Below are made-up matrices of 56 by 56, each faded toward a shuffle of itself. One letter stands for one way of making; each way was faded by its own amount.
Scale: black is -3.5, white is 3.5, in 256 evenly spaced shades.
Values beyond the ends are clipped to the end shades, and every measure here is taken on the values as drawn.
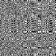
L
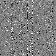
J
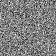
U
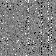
J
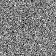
U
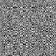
L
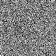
U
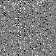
J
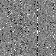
J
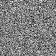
U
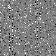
J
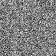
U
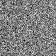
U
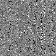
J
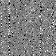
J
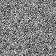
U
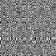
L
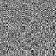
L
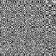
L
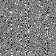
J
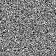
U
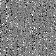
J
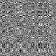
L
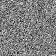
U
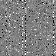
J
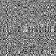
L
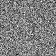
U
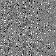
J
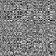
L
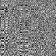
L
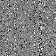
J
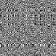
L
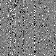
J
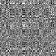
L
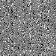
J
